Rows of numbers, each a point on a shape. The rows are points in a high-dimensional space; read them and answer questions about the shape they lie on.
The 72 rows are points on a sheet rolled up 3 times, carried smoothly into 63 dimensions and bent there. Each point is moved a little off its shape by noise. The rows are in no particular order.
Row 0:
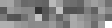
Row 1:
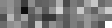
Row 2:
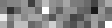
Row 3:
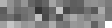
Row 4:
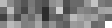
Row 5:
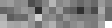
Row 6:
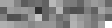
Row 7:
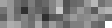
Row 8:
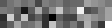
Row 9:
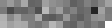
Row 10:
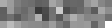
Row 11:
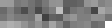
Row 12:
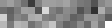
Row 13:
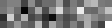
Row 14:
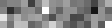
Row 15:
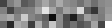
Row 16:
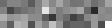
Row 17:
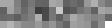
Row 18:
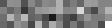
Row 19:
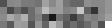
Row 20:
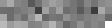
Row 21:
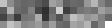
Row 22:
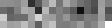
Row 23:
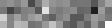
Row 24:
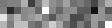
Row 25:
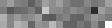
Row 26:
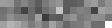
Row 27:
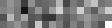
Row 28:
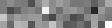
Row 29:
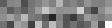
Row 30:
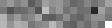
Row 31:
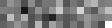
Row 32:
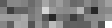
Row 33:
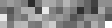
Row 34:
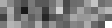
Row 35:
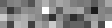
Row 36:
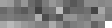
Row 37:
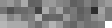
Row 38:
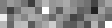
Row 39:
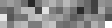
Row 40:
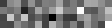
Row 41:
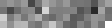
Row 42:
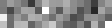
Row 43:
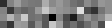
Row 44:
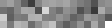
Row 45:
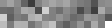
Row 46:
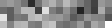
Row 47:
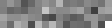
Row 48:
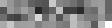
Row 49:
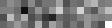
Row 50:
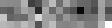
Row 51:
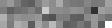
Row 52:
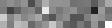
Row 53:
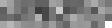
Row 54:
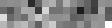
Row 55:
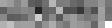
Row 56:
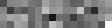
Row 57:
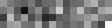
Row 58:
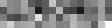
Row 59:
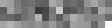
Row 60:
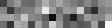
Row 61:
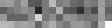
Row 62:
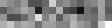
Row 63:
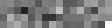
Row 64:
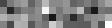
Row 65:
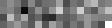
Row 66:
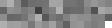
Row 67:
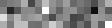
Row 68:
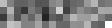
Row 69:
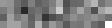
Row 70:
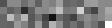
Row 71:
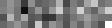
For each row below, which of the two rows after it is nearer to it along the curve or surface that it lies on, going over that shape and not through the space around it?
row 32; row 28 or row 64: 28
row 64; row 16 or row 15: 15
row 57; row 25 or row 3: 3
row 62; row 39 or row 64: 39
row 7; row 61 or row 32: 61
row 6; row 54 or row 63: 63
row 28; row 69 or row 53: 53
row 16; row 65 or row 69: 65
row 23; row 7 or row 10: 10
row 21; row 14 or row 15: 14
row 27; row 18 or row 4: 18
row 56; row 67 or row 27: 27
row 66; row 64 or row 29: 29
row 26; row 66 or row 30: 66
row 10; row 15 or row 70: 70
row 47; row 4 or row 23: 23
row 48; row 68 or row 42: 68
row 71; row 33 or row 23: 23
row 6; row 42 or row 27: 27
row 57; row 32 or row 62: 32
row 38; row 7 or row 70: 70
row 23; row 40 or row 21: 21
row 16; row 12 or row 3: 12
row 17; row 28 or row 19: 28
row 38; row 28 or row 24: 24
